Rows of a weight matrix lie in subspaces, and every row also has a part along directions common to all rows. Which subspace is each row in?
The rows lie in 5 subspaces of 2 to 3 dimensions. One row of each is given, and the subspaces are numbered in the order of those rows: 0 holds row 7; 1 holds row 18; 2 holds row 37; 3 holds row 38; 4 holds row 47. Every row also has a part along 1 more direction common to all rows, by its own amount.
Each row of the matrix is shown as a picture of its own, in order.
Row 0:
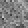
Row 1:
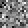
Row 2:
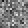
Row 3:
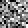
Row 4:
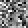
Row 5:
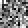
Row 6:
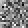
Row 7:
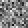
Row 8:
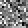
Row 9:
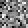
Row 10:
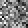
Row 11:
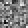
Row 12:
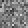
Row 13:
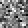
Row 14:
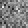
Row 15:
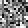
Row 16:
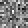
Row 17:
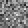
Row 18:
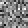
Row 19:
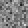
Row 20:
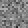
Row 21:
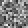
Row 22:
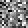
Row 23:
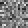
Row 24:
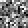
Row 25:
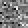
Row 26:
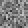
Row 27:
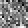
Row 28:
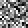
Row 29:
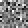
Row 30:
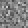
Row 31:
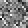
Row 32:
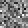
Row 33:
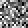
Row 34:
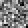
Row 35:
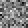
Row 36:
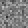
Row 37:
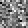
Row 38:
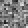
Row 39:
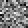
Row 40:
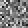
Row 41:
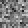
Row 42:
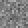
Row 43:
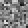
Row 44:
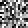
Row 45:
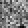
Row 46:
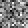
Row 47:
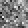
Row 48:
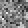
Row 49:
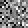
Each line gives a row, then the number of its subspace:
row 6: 1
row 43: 3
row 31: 4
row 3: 1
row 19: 3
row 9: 2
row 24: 4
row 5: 4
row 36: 3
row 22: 2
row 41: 2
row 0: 4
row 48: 4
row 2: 0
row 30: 2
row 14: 0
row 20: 1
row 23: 1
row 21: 3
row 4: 2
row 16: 1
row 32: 1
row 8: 2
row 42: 1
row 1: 2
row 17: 0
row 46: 0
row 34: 3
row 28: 1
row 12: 0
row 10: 4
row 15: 4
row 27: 4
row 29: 1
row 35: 0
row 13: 2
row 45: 4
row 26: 3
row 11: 3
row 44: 1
